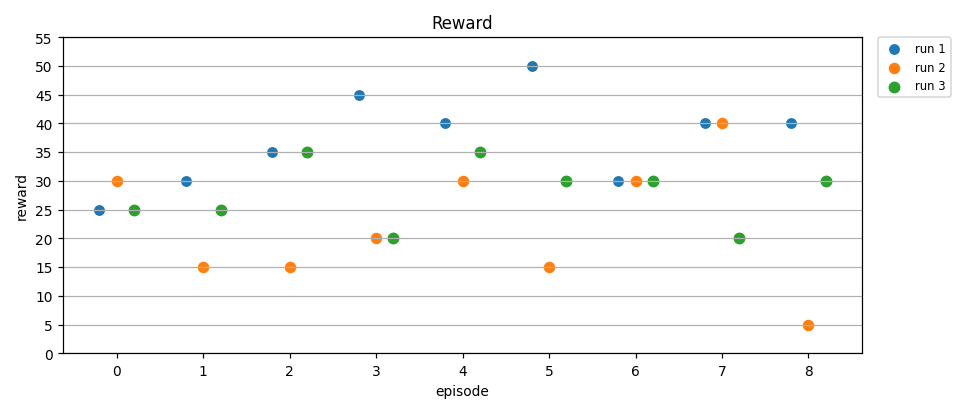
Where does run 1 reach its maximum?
5
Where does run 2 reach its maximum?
7
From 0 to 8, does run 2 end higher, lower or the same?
lower
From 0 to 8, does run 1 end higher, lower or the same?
higher
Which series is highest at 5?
run 1
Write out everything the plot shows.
Title: Reward
x-axis: episode, ticks 0 1 2 3 4 5 6 7 8
y-axis: reward, ticks 0 5 10 15 20 25 30 35 40 45 50 55
Legend: run 1, run 2, run 3
Values:
run 1: 25 30 35 45 40 50 30 40 40
run 2: 30 15 15 20 30 15 30 40 5
run 3: 25 25 35 20 35 30 30 20 30
